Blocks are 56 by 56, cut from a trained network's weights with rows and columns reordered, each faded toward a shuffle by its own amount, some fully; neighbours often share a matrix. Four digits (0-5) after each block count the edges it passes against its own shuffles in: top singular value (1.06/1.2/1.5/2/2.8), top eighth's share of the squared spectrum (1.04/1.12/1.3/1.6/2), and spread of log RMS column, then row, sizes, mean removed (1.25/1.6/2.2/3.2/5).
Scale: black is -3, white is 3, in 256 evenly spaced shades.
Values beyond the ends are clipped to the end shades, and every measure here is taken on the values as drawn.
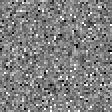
0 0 0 0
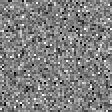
0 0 0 0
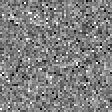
0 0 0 0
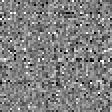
2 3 2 2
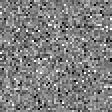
1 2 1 1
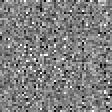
2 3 2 2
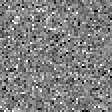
0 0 0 0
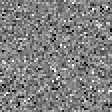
0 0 0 0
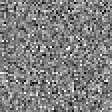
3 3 1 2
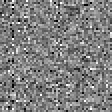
2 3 2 1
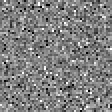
0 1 0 0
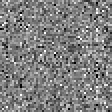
2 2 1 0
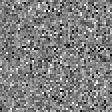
2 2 1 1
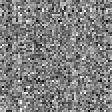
2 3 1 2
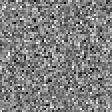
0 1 0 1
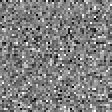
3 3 0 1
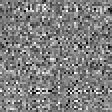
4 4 1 3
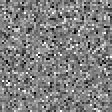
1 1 0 0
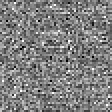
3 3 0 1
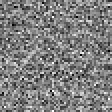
3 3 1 0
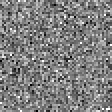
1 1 0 0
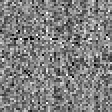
2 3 0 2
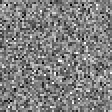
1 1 0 0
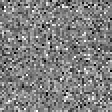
2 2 0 1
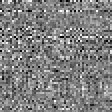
4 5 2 3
